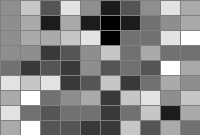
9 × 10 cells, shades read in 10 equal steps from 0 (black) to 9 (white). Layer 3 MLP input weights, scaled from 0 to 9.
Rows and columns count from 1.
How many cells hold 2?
9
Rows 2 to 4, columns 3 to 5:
1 6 1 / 6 7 8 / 2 3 5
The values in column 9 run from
1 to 9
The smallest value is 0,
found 2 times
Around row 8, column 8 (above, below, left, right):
8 3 4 1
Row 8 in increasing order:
1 2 3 4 4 4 4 6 7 8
